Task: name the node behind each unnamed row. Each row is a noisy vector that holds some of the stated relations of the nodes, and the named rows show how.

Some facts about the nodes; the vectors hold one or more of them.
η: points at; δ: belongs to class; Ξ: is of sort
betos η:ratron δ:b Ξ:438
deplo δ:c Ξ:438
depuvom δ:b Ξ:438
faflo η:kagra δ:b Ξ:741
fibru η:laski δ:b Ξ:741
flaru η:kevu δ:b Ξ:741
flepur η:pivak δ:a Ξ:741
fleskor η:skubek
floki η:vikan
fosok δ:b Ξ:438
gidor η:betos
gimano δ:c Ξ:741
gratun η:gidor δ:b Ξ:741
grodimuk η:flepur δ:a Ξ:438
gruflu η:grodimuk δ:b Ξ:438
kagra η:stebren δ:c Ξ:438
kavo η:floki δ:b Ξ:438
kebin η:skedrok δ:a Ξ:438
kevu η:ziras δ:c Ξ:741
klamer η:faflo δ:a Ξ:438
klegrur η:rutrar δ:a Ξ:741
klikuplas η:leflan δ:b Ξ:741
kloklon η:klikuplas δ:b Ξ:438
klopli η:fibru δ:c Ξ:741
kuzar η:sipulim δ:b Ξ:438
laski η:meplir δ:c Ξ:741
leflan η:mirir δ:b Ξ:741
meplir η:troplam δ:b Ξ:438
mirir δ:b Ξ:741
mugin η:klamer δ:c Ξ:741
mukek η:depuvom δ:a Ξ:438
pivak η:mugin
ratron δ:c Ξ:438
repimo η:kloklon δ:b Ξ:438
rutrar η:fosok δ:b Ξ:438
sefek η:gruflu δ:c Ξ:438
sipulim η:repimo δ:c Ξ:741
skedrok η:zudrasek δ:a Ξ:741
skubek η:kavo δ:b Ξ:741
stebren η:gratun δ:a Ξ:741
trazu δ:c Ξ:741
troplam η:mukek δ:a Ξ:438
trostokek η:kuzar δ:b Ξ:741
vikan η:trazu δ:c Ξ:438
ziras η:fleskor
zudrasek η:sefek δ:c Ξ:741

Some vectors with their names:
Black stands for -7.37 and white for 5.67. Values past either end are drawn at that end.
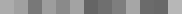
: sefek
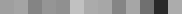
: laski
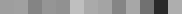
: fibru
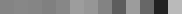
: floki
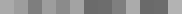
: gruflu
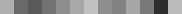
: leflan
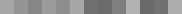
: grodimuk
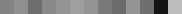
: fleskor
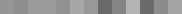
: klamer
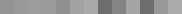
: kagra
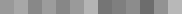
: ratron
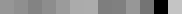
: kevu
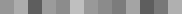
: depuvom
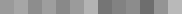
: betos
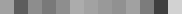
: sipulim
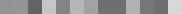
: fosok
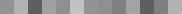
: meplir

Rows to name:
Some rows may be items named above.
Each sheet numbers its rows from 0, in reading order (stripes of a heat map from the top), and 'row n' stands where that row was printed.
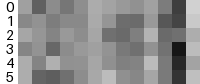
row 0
sipulim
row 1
kavo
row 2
grodimuk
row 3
ziras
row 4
flepur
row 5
klikuplas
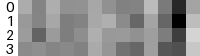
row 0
flepur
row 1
trazu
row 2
trostokek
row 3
vikan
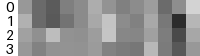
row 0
repimo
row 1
mirir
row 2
stebren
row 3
pivak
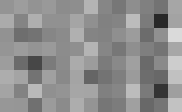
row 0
gidor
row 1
flepur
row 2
kuzar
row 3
gidor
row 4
kloklon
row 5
kebin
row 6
mugin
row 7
deplo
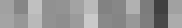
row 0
faflo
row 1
gratun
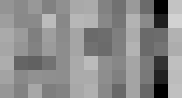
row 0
skubek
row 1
klegrur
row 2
gruflu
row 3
grodimuk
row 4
klikuplas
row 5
gimano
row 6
trazu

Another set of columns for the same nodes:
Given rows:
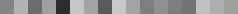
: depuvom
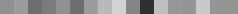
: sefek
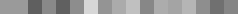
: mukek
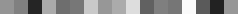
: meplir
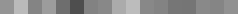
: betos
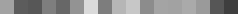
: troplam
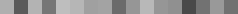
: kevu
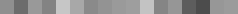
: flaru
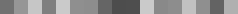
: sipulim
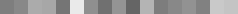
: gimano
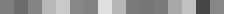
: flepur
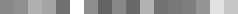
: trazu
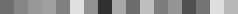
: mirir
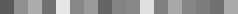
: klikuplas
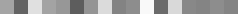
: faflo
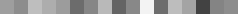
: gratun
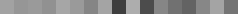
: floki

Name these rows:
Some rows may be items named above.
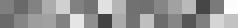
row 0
flepur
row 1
mirir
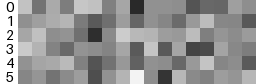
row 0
skubek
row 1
gidor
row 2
klamer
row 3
kavo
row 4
gidor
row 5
grodimuk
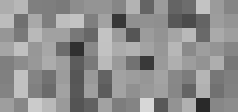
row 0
vikan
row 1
skubek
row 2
mugin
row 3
klamer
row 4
pivak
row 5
kuzar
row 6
kuzar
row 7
stebren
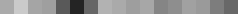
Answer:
kagra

